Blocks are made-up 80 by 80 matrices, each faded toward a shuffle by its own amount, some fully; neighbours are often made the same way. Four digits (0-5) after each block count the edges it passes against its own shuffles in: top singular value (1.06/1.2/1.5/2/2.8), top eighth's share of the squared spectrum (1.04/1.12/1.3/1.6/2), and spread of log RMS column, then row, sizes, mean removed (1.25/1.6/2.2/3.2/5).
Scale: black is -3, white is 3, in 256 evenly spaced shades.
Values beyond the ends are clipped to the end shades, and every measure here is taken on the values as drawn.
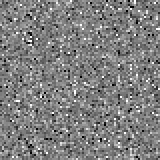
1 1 1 0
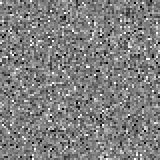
0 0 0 0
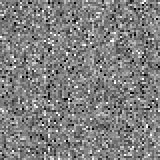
1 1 1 0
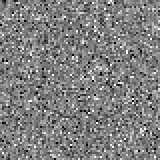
0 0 0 0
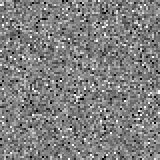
0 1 0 0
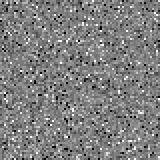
1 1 0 0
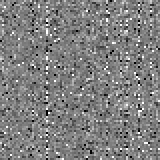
4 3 3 1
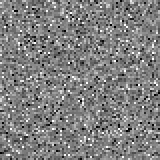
1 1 0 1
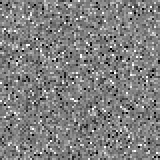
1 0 0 0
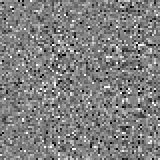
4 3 2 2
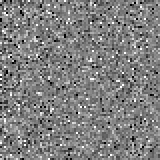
0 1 2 0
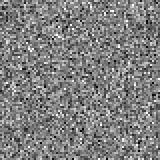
2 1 0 0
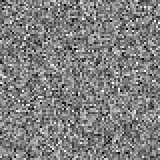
0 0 0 0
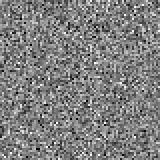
2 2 0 0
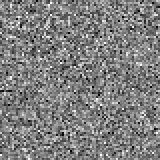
2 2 0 1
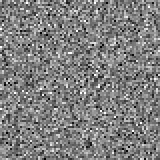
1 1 0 0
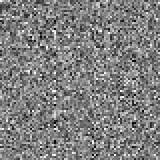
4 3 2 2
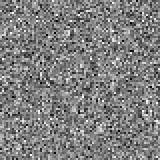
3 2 0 1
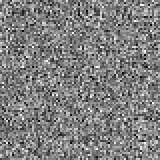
3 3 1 2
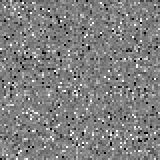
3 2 0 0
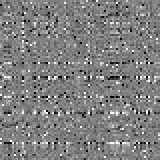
5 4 2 3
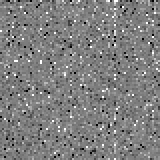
3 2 1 0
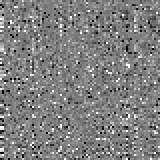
4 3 2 2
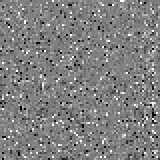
3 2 1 0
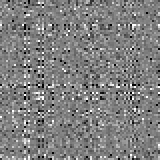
4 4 3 3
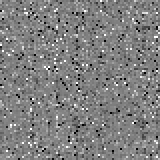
3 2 1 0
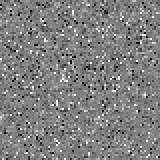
2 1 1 0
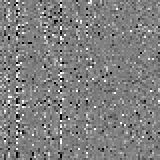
4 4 3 2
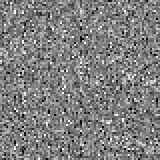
0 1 2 0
